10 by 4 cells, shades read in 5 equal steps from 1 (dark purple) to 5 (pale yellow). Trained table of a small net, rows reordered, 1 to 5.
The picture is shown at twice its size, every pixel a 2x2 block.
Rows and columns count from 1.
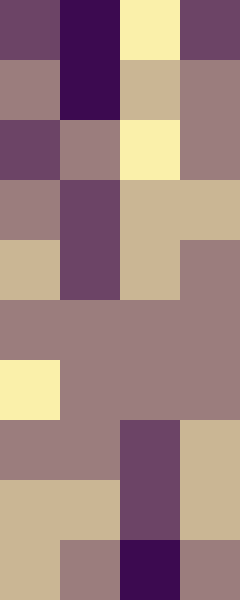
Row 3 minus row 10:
-2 0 4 0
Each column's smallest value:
2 1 1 2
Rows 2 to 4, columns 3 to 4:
4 3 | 5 3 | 4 4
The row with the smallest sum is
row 1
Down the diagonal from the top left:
2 1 5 4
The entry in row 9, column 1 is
4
